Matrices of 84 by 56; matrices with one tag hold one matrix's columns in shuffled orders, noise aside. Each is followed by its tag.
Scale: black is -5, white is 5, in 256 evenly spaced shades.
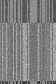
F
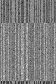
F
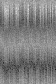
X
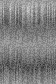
X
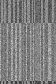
F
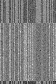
F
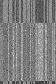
F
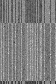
F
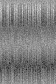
X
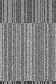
F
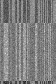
F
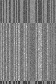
F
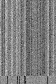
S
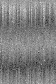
X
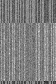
F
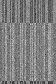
F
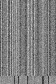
S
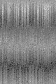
X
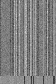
S
